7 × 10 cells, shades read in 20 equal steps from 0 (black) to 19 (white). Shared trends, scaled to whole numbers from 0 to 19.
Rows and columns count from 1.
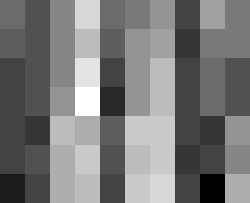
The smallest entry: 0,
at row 7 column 9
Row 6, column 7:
15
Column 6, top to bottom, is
9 11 11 11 15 14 15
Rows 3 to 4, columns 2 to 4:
6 10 17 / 6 11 19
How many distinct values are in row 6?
7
